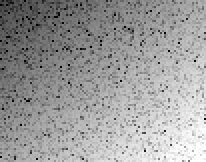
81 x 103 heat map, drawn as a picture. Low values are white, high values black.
There is an overall slope up to the top left. The top left is the ninth with the highest average. No regular stripes run through it. The ninth with the lowest average is the bottom right. No single row or column stands out from its neighbours.
